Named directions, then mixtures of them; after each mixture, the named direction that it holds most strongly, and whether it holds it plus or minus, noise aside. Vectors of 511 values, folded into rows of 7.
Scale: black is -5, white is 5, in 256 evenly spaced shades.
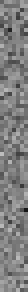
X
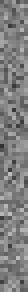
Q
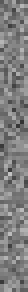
Q, plus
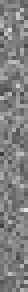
X, minus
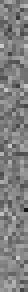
X, plus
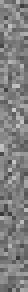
Q, minus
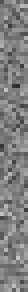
Q, plus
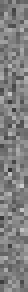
Q, plus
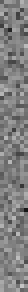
X, plus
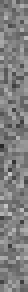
Q, plus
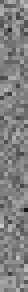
X, plus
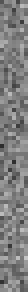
Q, plus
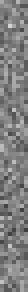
Q, minus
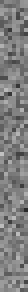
X, plus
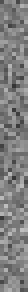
Q, plus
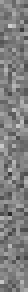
Q, minus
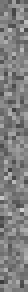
Q, plus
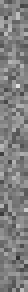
X, minus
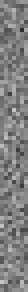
Q, minus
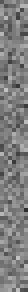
X, plus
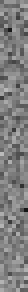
X, plus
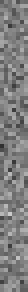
Q, plus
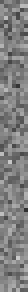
X, plus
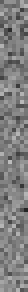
X, plus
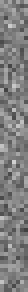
Q, minus
